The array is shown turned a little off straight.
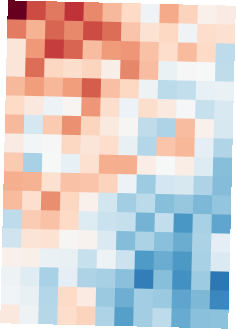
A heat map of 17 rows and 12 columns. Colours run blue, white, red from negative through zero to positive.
Average level on the scale: 50%. Ninth with the lowest average: bottom right. Ninth with the highest average: top left. Slope: up to the top left. Mirror symmetry: none.
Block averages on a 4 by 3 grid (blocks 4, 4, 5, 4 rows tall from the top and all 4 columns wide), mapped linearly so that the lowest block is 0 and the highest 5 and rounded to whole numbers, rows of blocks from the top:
5 4 3 / 3 3 2 / 3 2 1 / 2 1 0
